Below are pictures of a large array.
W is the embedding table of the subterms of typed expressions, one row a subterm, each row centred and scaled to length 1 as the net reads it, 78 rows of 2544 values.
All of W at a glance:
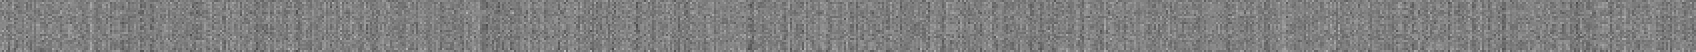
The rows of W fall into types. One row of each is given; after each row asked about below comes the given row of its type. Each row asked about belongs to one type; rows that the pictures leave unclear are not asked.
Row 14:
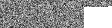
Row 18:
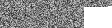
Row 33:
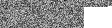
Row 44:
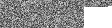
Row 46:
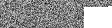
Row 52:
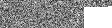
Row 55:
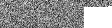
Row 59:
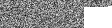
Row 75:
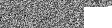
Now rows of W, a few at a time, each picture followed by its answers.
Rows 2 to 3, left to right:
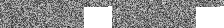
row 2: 14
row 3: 55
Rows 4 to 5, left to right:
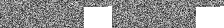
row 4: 75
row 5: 46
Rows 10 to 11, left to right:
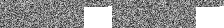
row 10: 44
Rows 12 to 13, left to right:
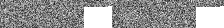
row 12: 55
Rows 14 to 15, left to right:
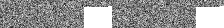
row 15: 33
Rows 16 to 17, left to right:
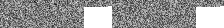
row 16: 18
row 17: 59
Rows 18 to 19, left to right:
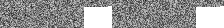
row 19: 59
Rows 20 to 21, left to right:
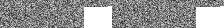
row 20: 18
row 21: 52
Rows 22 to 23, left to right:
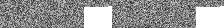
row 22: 59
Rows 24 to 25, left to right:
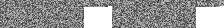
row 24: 46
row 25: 75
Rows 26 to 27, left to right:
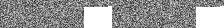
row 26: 46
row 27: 59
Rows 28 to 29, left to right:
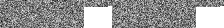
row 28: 44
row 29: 55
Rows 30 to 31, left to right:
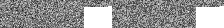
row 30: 59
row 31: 33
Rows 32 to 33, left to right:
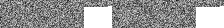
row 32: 75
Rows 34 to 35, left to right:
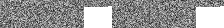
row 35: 52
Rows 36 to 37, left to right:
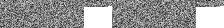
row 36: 44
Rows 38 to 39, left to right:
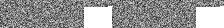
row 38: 46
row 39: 75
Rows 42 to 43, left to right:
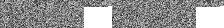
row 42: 14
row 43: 75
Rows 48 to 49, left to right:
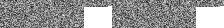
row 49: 18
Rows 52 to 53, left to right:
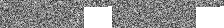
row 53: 46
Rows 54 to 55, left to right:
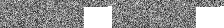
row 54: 33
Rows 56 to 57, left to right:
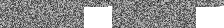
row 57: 75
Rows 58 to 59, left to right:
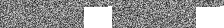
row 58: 46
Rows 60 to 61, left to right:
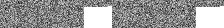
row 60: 33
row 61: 33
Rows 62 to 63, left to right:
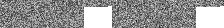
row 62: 44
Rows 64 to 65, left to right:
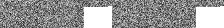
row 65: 55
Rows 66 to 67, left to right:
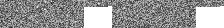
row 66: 44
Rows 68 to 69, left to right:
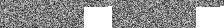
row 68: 55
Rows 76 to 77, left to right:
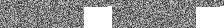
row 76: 33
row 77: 59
